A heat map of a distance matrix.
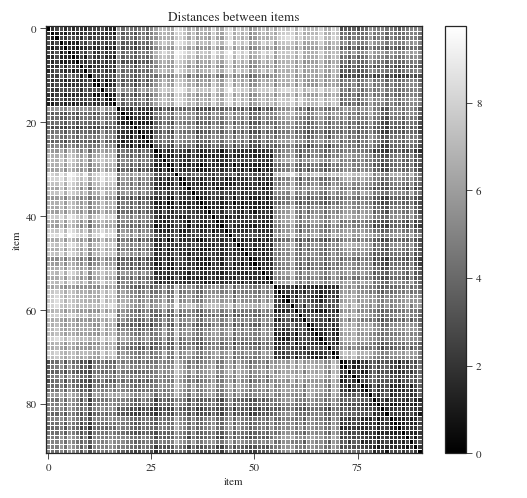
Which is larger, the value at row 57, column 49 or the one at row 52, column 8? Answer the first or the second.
the second
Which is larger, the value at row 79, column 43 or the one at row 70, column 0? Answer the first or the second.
the second
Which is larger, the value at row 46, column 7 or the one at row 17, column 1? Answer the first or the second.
the first
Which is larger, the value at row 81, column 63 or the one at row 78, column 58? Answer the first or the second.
the second
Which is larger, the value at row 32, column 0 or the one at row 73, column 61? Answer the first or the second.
the first
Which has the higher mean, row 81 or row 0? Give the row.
0
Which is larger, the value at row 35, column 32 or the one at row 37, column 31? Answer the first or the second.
the second
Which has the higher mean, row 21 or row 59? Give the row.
59
